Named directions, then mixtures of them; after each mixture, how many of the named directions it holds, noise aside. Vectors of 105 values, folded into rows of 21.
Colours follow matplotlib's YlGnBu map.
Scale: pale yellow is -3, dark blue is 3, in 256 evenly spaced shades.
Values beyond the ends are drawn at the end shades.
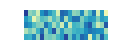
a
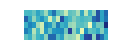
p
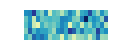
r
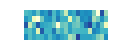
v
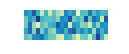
two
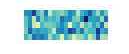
one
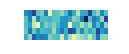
one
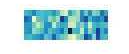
three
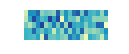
two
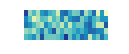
one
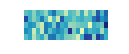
one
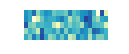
three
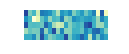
two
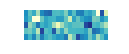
two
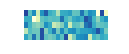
three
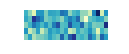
two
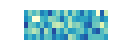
three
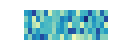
one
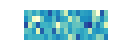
one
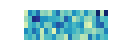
two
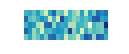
one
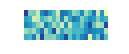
one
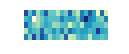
three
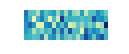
two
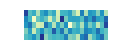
three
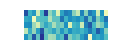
two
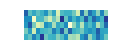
three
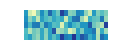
two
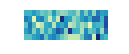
two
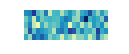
one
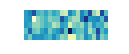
three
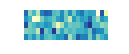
two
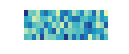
one
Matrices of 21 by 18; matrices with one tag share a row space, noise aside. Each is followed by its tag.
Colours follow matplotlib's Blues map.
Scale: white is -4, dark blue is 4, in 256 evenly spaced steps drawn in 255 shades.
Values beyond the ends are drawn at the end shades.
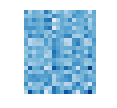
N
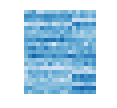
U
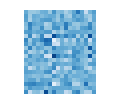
N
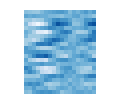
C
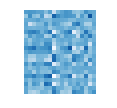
N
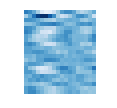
C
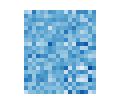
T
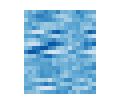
C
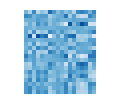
T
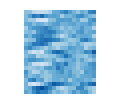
C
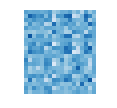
N
